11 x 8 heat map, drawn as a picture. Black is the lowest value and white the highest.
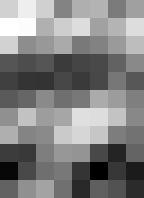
The bottom right is the ninth with the lowest average. Horizontal stripes repeat 2 times down the table. The top left is the ninth with the highest average.
